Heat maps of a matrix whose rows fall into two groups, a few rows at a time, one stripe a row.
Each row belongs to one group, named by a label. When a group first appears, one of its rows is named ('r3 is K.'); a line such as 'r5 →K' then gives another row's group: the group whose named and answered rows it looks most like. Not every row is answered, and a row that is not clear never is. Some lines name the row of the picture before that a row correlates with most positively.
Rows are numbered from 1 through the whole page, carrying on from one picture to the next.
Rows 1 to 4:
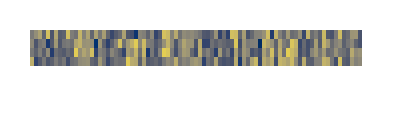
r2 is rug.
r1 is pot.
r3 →rug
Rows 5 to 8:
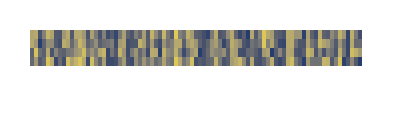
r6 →pot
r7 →pot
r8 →pot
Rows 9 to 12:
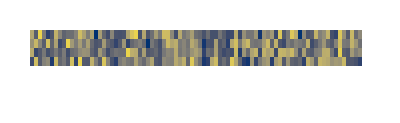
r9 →rug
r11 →rug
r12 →pot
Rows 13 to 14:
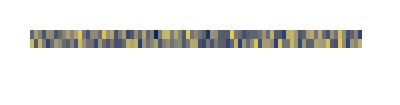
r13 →pot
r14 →rug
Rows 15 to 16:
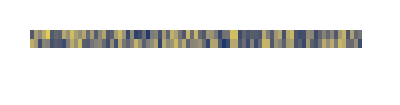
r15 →pot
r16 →pot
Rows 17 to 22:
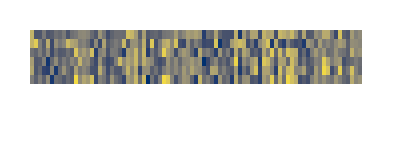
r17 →rug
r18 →pot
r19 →rug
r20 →rug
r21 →rug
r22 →rug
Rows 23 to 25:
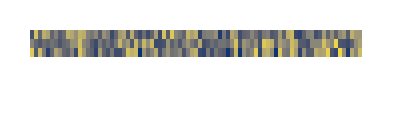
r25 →rug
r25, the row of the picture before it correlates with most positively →17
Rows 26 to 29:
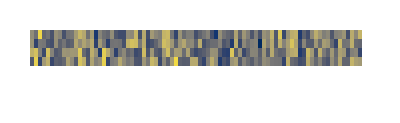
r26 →rug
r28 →pot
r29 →pot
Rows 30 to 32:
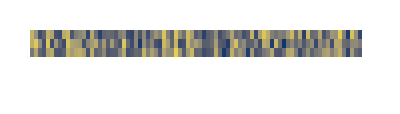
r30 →pot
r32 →pot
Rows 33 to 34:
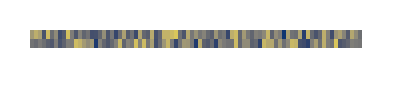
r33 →pot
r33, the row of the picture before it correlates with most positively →31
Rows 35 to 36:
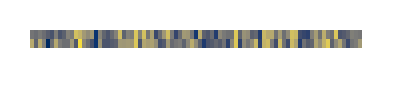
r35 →rug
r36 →rug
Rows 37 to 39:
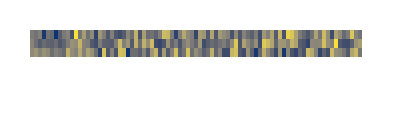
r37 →rug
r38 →rug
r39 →pot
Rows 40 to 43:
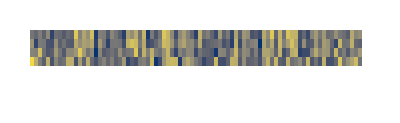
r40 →rug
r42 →rug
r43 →pot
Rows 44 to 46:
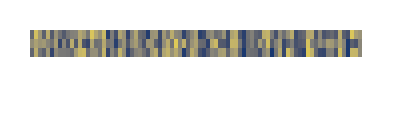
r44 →pot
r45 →pot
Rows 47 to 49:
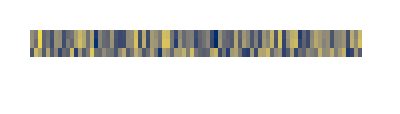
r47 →rug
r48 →rug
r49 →pot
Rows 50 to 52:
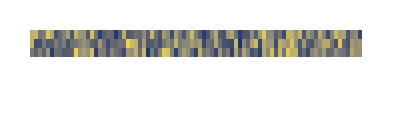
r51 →rug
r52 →rug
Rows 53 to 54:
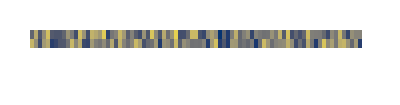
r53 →pot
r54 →pot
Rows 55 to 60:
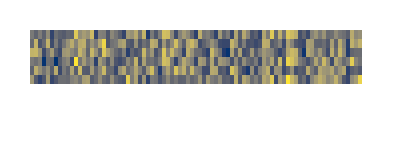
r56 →pot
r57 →pot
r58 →rug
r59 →pot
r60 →rug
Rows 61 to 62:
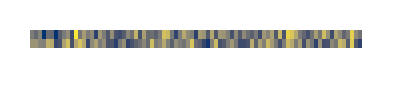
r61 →rug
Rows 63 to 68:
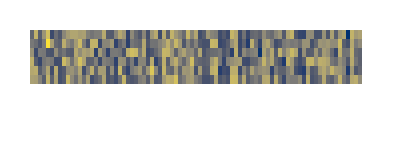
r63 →pot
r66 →pot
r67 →pot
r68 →pot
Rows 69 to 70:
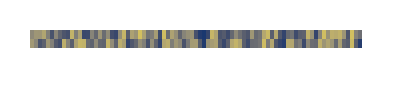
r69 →pot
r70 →pot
